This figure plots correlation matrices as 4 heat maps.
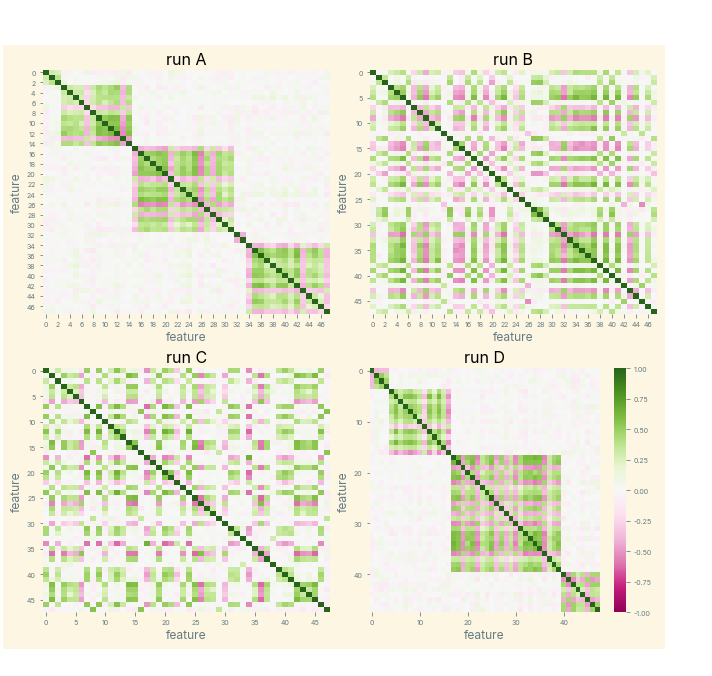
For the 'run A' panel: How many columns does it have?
48
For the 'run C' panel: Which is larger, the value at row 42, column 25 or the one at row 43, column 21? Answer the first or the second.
the first
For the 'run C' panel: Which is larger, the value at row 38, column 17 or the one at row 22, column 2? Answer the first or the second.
the first
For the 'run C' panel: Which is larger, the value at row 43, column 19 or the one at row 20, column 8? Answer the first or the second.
the first
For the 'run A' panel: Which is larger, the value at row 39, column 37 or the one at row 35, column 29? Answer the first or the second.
the first
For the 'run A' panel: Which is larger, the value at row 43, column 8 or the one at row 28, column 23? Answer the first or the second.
the first
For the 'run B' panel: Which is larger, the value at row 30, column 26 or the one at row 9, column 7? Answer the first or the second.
the second
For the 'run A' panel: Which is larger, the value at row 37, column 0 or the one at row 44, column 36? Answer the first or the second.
the second
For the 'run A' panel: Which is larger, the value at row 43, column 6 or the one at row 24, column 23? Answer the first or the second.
the second
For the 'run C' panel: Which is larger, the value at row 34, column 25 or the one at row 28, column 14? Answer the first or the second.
the second
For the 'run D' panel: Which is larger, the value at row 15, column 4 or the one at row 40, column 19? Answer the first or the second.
the first
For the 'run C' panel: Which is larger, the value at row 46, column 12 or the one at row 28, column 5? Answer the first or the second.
the first
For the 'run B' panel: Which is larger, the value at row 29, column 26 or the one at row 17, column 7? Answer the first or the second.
the first
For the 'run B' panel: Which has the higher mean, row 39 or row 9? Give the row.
39
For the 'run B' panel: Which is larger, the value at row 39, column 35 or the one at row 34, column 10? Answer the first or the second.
the first
